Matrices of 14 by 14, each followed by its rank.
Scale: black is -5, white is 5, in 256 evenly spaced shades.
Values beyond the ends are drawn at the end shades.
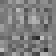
three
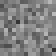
full rank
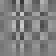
one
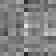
two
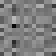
two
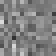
three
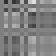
one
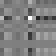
one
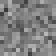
full rank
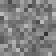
full rank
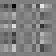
one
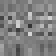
three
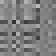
two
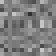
two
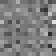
three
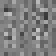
three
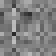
two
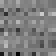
two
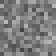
full rank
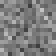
full rank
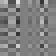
one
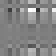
one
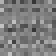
three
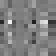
two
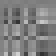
one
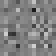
three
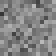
full rank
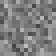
full rank
